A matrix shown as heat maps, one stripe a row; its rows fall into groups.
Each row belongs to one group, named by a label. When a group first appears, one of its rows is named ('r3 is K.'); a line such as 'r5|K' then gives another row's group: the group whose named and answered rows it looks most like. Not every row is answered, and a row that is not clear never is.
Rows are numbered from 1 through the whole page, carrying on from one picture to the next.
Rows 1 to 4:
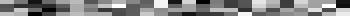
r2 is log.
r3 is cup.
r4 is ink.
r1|log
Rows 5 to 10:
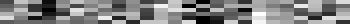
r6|ink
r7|cup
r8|cup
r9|ink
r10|log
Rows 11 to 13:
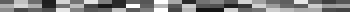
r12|cup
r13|log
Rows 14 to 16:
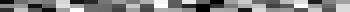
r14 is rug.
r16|cup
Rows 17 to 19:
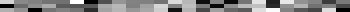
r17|cup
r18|rug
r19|log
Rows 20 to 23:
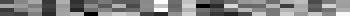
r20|rug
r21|log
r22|rug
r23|cup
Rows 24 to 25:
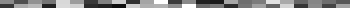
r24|log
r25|cup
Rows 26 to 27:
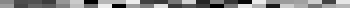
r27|ink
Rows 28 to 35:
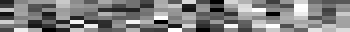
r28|rug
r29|ink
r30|ink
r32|rug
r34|log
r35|cup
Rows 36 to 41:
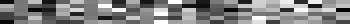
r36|cup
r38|log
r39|rug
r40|cup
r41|rug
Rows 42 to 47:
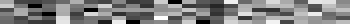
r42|log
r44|rug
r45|ink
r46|log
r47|log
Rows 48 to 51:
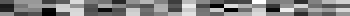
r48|cup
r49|rug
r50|cup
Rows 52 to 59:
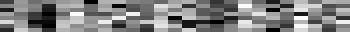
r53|ink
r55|cup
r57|ink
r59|rug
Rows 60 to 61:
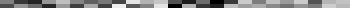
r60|ink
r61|log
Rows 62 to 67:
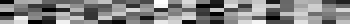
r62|rug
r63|log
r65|rug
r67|ink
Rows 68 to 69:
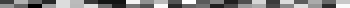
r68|cup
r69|ink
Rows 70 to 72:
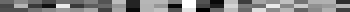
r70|log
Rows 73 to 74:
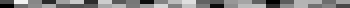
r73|rug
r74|rug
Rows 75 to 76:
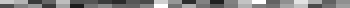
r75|ink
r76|rug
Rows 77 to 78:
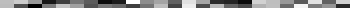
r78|log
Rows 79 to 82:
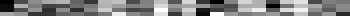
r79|rug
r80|rug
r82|log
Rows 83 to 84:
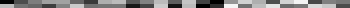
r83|rug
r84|log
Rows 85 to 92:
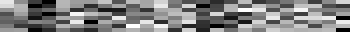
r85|ink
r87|ink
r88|cup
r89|log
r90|cup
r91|ink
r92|log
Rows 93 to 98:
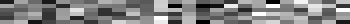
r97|rug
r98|log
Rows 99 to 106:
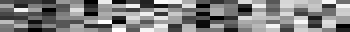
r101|cup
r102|cup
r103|ink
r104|ink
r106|log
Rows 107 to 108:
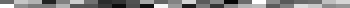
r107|cup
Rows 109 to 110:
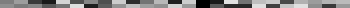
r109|log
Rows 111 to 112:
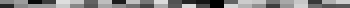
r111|ink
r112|rug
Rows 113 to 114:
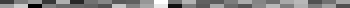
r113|rug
